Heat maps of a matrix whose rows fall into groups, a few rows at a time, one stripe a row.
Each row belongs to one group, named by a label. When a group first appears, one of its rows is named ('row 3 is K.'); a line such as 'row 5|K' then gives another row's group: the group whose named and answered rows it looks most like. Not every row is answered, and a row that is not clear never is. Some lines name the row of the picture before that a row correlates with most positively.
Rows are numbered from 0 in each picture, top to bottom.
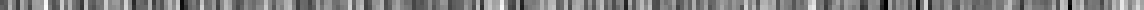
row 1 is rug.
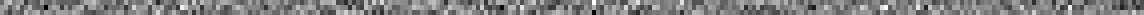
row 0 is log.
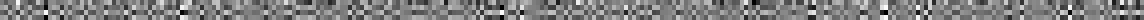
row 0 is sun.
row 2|rug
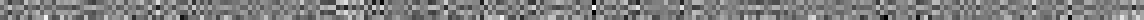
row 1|log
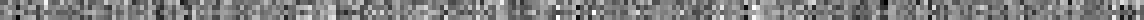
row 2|log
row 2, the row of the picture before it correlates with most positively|1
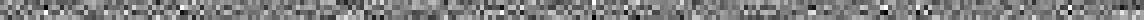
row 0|log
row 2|rug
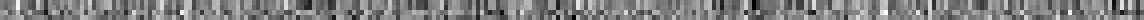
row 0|sun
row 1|sun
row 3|sun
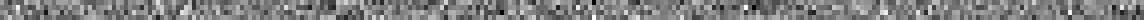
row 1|sun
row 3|log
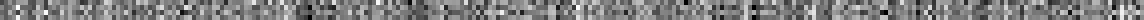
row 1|sun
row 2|rug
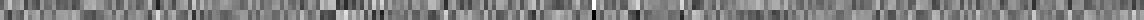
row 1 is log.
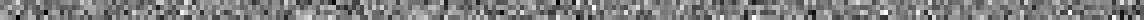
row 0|sun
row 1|log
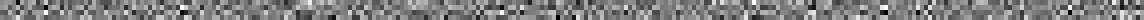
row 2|rug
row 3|sun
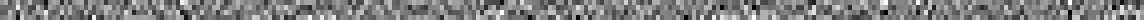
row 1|sun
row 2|rug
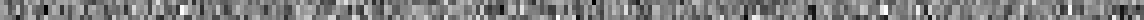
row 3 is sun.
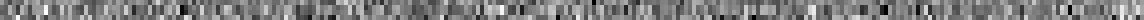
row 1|rug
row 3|sun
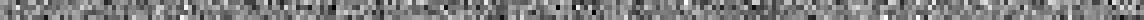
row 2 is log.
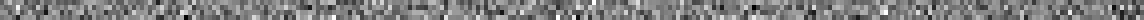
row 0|log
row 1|sun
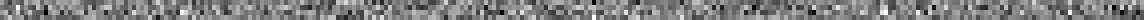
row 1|sun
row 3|log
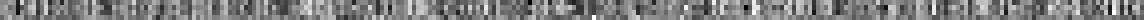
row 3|log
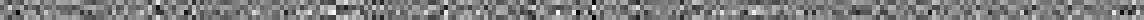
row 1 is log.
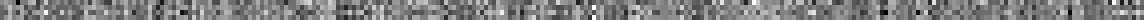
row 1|log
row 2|rug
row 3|log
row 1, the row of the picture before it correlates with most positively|1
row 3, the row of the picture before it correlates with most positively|1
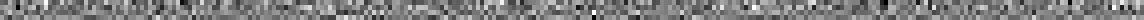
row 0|rug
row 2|log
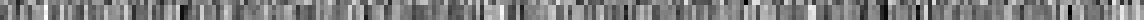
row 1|rug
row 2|rug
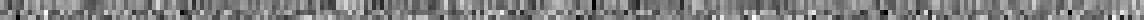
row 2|rug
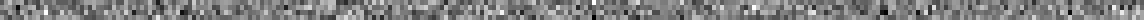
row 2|rug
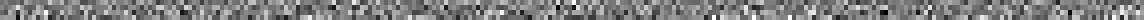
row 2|rug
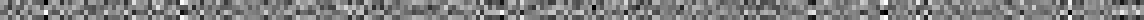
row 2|rug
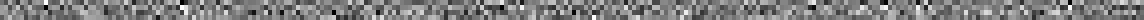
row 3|log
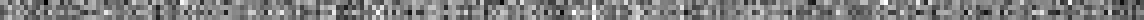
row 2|sun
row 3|log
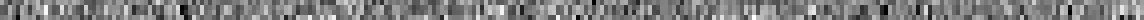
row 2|rug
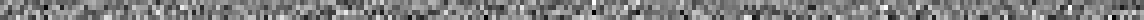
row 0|log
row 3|sun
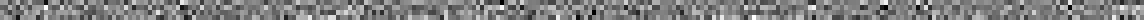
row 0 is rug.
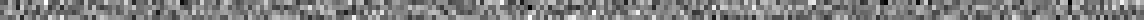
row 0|rug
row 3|sun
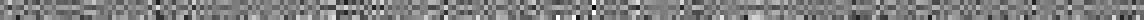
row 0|log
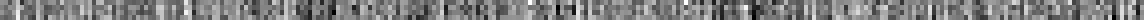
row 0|sun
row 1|sun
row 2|sun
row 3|sun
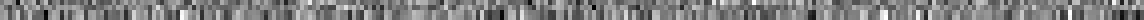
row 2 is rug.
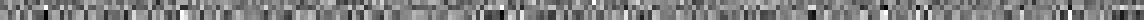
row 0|log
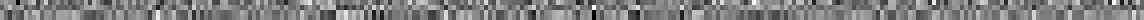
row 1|log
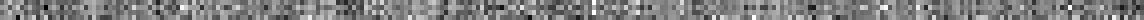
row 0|log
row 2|log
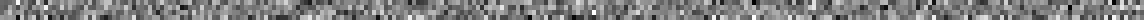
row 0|sun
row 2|log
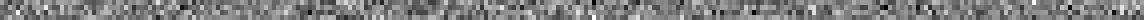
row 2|sun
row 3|log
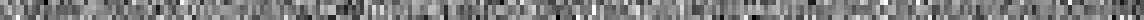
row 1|log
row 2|log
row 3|sun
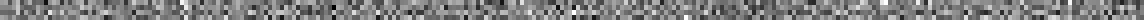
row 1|sun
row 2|sun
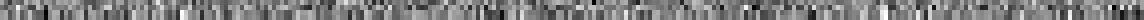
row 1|sun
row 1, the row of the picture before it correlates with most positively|2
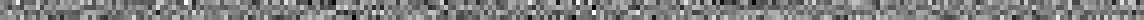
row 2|log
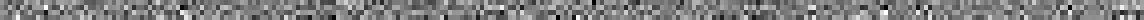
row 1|rug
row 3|sun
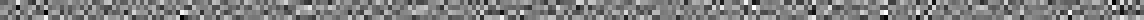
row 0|sun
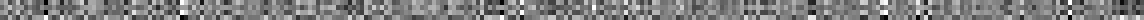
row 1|log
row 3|rug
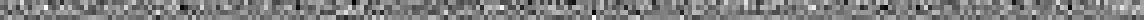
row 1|rug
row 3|log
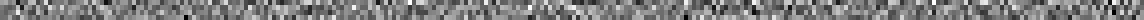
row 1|sun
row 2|sun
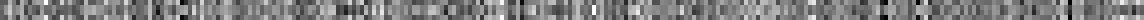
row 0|rug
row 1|log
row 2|log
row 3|rug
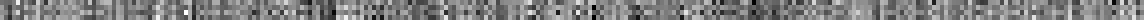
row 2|sun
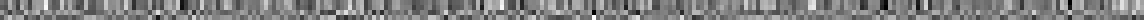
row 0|rug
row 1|rug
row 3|log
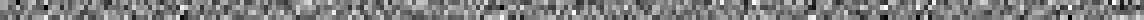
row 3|rug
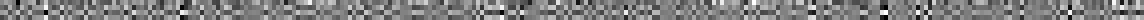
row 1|rug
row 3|rug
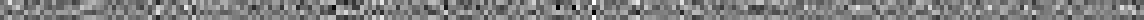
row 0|log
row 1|sun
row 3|log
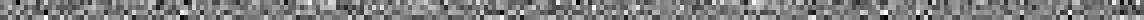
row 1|log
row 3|rug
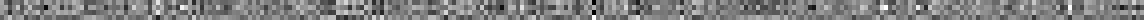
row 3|log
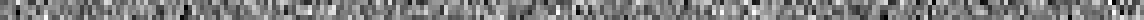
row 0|sun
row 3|rug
